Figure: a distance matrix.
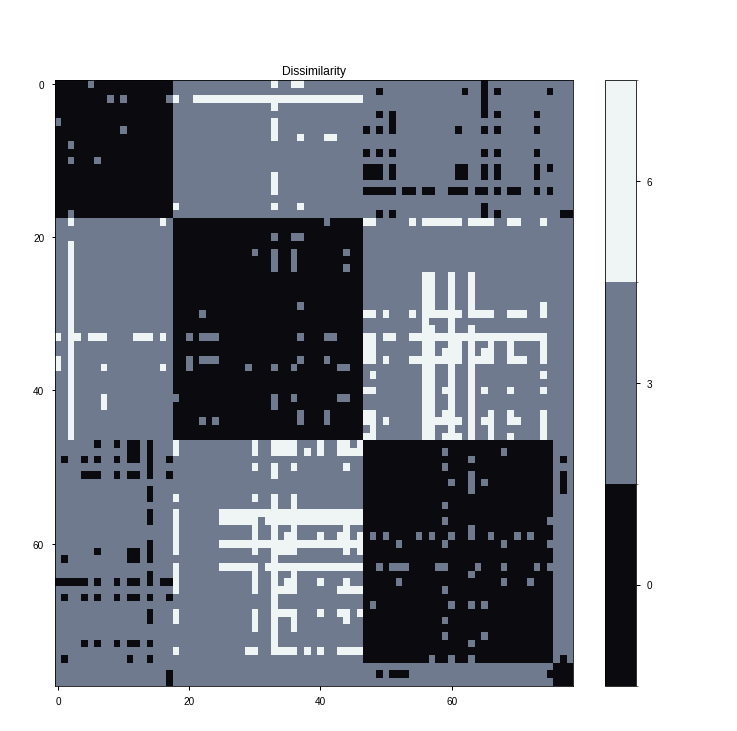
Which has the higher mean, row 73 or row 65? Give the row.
65
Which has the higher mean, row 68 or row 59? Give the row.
59
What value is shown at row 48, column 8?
3
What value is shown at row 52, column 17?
3
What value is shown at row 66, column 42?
3
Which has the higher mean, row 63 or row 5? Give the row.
63
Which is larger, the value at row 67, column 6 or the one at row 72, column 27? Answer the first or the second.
the second
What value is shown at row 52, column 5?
3
